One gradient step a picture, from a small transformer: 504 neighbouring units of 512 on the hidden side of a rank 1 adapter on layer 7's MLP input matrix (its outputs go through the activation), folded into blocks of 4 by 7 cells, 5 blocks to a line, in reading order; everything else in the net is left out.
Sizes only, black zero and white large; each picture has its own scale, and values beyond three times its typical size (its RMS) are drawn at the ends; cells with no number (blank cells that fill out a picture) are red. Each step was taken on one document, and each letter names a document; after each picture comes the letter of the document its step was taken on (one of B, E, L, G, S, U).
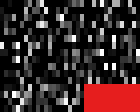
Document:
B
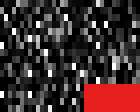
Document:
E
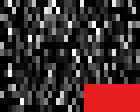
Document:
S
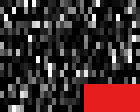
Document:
E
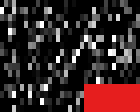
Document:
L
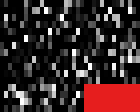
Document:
B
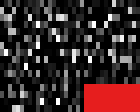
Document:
S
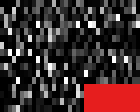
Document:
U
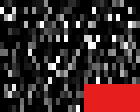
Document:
L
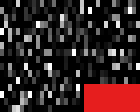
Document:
S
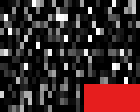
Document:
S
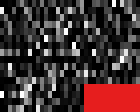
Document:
E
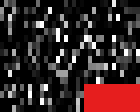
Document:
L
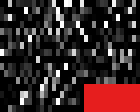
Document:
U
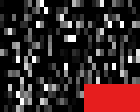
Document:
B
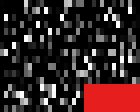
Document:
B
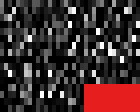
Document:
E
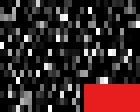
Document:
S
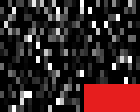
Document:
S
